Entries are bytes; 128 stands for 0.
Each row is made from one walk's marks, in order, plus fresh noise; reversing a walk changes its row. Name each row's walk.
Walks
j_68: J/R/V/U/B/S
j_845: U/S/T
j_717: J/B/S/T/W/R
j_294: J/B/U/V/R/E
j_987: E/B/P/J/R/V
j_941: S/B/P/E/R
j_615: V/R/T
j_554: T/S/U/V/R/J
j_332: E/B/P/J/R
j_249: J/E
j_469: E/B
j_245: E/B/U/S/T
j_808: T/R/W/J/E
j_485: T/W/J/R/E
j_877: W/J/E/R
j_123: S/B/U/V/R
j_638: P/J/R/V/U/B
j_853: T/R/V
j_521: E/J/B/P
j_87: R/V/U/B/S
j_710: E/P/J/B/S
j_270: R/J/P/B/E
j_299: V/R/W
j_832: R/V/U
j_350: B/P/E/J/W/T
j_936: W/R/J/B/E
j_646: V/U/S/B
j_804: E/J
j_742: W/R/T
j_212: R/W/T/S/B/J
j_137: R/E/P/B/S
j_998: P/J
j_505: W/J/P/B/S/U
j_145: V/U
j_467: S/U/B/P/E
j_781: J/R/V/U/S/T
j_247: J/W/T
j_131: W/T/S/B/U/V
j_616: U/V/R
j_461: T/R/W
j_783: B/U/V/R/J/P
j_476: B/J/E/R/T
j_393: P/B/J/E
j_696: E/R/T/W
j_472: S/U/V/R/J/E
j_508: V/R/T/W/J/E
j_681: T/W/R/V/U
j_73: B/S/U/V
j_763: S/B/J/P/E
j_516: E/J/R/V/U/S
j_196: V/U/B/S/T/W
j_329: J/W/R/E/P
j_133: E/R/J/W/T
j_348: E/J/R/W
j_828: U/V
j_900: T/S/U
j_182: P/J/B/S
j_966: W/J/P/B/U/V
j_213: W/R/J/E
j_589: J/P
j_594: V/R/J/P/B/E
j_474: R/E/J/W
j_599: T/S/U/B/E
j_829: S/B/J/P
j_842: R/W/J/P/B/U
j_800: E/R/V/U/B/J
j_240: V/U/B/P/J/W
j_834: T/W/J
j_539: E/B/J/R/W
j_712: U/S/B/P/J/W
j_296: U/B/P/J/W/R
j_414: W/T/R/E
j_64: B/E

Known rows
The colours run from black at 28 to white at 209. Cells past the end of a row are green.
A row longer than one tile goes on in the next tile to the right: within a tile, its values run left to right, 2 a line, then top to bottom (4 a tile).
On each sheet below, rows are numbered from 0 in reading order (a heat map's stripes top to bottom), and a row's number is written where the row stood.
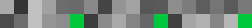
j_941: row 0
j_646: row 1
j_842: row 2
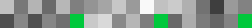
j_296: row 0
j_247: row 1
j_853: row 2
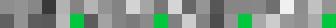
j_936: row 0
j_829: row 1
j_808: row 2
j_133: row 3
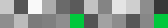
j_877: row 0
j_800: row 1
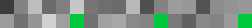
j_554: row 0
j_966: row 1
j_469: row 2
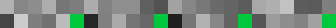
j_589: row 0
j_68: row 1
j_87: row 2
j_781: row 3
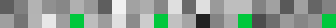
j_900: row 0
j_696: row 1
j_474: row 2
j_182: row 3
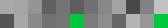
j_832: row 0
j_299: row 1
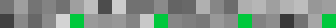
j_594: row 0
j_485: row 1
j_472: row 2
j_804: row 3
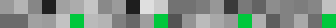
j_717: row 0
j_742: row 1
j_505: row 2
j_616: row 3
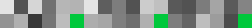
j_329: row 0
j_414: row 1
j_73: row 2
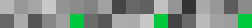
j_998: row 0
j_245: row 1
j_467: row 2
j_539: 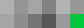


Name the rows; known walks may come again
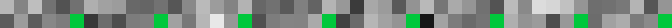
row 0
j_516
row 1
j_987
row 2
j_900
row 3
j_783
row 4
j_467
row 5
j_638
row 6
j_476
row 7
j_966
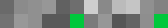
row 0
j_145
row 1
j_249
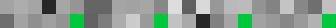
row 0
j_681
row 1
j_599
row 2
j_474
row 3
j_508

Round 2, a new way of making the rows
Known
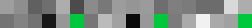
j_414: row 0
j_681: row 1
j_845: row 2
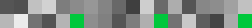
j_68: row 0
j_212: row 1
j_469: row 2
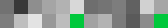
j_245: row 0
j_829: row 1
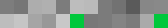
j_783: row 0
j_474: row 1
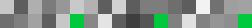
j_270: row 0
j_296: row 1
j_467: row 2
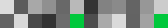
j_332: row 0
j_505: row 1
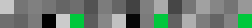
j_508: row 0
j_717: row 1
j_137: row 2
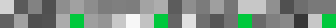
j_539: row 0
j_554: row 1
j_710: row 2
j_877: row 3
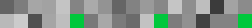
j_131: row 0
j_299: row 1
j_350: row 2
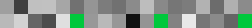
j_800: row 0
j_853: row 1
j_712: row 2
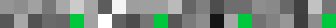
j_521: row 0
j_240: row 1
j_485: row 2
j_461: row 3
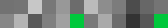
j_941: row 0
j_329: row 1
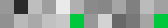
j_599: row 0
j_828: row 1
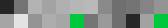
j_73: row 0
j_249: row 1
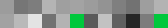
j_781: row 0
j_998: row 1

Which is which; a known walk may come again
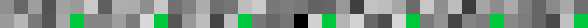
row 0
j_763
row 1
j_594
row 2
j_842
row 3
j_508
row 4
j_800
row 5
j_350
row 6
j_615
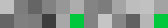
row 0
j_936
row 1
j_145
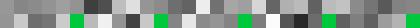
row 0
j_616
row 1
j_87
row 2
j_467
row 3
j_987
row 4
j_348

